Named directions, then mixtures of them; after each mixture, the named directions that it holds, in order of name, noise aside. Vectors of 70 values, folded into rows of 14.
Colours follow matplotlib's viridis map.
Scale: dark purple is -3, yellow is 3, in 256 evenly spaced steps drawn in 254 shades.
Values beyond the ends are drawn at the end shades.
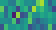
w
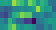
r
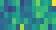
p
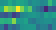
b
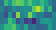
r, w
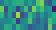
w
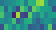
w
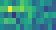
b, p, w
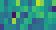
b, p, w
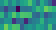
b, p, r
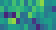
b, r, w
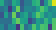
p, w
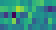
b, w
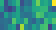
p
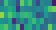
b, p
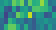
r, w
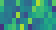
p, w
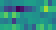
b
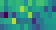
b, r, w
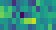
r, w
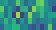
w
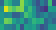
b, p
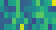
p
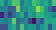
b, p, r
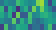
w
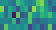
w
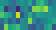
b, w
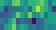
p, r, w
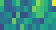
p, w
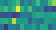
b, p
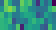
p
